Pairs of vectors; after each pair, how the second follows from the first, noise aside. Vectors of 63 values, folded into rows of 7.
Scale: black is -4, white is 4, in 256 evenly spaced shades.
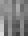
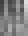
reversed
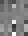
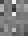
reversed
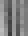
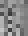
sign-scrambled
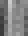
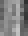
reversed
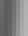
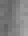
shrunk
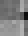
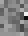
sign-scrambled
